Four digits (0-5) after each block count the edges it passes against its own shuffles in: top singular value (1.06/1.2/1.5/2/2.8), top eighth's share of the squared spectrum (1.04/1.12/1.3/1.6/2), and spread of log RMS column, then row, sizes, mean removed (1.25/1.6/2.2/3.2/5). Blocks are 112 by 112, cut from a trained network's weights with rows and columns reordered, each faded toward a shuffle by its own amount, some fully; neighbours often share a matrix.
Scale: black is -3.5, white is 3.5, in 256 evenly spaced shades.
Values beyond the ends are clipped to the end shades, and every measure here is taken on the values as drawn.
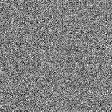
3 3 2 1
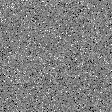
0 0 0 0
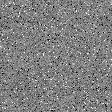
0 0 0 0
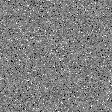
0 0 0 0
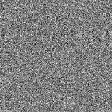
3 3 1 1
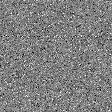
1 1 0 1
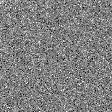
2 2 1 0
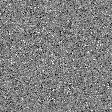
0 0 0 0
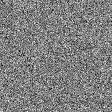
1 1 0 0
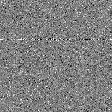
2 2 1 1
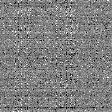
3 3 3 1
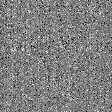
2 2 0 2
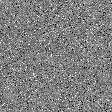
0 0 0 0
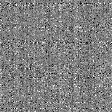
3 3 0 3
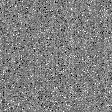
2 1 0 1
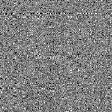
3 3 2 2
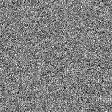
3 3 1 0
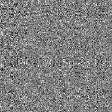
3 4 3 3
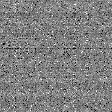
3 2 2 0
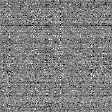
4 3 3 1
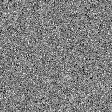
1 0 0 0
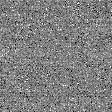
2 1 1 0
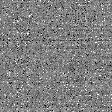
2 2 2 1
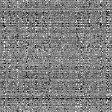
4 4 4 2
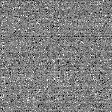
3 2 2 1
